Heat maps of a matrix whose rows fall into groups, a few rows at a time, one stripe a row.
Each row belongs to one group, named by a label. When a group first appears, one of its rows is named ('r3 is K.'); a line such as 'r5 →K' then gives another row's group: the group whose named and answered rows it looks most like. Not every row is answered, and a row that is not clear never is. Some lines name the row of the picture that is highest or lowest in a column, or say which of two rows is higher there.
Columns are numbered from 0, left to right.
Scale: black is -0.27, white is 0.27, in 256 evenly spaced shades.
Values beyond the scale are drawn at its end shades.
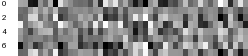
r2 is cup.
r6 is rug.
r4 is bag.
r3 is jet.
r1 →cup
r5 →bag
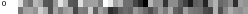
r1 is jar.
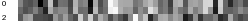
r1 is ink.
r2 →cup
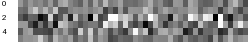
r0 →jet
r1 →cup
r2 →ink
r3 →bag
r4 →cup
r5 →jar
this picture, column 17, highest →3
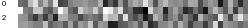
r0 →cup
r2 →bag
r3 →jar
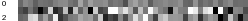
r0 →cup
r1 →ink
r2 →cup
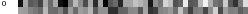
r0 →rug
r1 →jar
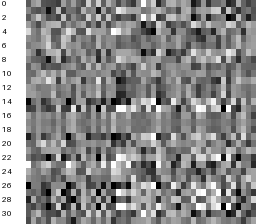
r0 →cup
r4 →jet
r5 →jar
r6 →jar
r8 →ink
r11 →jar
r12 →jar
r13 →jar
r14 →rug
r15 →ink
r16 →jet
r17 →jet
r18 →jet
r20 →cup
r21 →bag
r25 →bag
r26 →rug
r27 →ink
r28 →rug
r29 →ink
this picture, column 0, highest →23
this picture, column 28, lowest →7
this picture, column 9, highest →15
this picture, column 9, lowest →28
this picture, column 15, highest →23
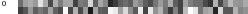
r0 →jar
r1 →ink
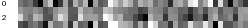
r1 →jet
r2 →jet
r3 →ink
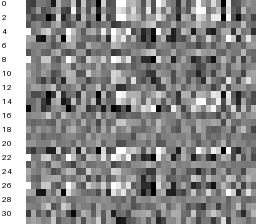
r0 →ink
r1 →ink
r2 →ink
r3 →rug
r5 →bag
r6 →jet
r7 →rug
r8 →jet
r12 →jar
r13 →ink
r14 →ink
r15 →rug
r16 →jar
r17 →ink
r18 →jet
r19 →cup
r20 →jar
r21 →ink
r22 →jet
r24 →jet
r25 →bag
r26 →jet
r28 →cup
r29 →jar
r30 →rug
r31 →jar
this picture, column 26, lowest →15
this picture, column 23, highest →15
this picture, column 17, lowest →15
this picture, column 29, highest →15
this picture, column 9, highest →1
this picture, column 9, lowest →30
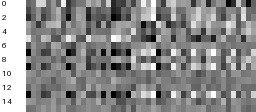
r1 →rug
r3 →bag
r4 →bag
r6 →rug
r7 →rug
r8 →bag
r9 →rug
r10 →jar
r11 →jet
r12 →cup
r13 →rug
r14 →jar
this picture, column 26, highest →3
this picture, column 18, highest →5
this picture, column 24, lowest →5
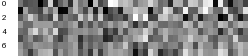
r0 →ink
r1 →rug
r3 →bag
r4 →cup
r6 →bag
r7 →bag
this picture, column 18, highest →0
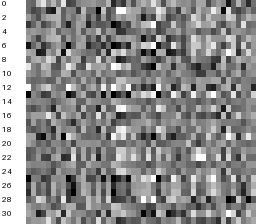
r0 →cup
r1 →ink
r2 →bag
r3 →rug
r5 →bag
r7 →bag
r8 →jar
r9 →jet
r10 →jar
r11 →ink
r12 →jet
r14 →jet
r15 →ink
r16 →jar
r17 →rug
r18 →ink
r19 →bag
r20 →jar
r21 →ink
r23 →jet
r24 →ink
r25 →rug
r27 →rug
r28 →cup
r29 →jet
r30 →bag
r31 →jar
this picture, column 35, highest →22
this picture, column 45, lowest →12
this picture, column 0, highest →12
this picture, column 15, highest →12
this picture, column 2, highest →28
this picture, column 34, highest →22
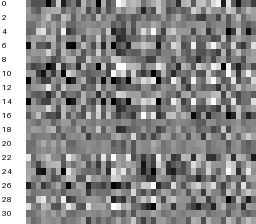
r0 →ink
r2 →jar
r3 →cup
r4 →cup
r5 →jar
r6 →rug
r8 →jet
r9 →ink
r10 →bag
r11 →rug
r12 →jar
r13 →ink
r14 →rug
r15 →jar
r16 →cup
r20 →cup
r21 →cup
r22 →jet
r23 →bag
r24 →bag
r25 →jet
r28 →cup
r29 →jet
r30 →cup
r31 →bag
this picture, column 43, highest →26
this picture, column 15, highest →22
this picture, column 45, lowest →22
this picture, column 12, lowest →26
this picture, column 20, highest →22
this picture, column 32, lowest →12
